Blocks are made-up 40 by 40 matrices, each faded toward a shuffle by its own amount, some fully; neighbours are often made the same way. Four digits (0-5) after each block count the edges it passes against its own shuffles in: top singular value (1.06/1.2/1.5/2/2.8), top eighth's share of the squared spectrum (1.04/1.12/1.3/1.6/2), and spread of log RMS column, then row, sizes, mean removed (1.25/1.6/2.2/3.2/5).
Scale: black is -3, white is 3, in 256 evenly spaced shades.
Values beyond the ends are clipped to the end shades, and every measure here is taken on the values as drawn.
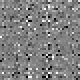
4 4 2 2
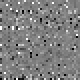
3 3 1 2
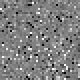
0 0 0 0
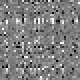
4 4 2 2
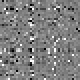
4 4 2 2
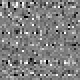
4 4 1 3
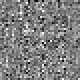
1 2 2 0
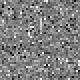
0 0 0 0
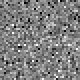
0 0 0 0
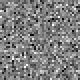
0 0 0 0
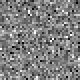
0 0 0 0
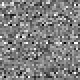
2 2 0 3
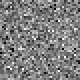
0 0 0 1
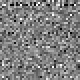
2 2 0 2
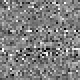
1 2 0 2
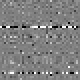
4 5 0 2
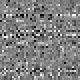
4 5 2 3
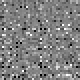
3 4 1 2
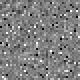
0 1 0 0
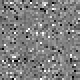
2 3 1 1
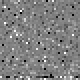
2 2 0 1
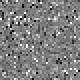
1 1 0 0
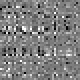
4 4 3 3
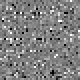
3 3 2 2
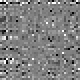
4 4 2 2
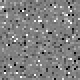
1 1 0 0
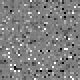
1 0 0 0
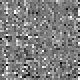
3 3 2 1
